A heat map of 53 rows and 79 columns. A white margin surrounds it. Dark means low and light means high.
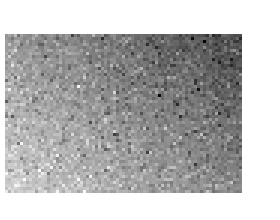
Slope: up to the bottom left. Ninth with the highest average: bottom left. Odd rows or columns: none. Grain: fine.
